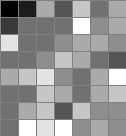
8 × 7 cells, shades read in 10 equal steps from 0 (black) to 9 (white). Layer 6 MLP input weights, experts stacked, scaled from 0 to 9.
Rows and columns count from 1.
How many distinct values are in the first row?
6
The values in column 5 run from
4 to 9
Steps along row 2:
up same same up down up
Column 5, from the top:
7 9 6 6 4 4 7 5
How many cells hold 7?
7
